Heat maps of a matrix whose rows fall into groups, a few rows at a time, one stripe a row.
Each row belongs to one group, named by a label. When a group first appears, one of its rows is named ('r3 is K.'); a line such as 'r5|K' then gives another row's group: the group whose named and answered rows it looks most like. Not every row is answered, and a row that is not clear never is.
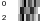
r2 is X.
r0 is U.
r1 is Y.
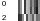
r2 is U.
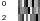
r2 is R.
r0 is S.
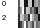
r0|S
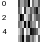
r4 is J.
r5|X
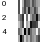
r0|S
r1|S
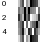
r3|R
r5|J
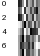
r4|J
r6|Y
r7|X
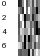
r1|R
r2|S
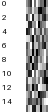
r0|R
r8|X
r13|J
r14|Y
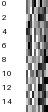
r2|J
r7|R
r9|J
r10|S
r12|J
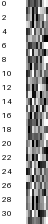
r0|Y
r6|Y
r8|Y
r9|X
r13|S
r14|R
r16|X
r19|Y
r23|J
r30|J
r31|Y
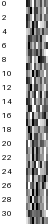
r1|X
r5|Y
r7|Y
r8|J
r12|X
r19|X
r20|S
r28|X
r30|Y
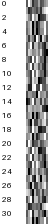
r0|S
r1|Y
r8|R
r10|R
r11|J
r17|X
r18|J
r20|S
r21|J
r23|R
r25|S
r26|X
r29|Y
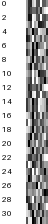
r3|J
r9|X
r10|J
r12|Y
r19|X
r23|S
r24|R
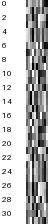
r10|J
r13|X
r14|X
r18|J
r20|J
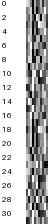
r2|S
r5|S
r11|J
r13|X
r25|J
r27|S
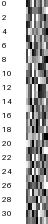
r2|R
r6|X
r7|S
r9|J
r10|R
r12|J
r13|J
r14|X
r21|Y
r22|R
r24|R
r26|Y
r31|Y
